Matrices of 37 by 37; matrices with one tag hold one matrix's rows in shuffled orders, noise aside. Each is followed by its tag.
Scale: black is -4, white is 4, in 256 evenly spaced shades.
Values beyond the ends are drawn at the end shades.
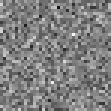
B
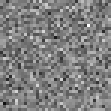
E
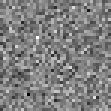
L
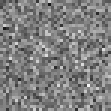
E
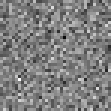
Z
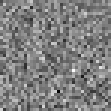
B
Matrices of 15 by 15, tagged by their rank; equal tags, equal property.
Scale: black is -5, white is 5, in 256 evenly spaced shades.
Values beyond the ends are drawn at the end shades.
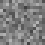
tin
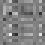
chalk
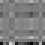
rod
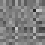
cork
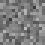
tin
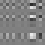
rod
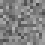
tin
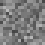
tin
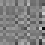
chalk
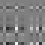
rod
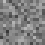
tin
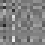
chalk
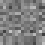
chalk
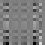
rod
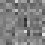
cork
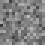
tin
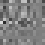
chalk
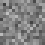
tin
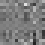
cork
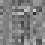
cork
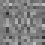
cork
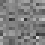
cork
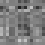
chalk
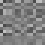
chalk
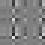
rod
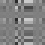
rod
